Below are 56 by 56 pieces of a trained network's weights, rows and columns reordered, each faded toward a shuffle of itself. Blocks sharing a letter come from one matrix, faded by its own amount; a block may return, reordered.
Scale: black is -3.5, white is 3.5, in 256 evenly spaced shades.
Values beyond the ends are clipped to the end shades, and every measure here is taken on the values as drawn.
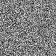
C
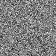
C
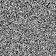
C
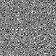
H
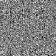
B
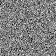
C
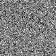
C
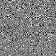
H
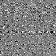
H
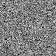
C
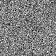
C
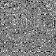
H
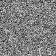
C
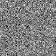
B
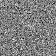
C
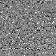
H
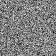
C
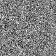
C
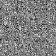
B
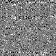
H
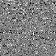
H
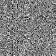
B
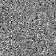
B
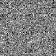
B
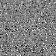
H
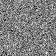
C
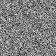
C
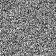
C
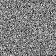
C
